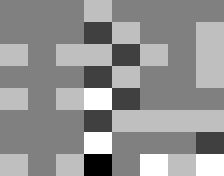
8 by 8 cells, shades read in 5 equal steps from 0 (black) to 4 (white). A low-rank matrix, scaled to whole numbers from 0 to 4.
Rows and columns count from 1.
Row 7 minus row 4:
0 0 0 3 -1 0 0 -2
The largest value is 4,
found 4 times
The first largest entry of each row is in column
4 5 1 5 4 5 4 6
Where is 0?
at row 8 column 4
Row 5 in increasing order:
1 2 2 2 2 3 3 4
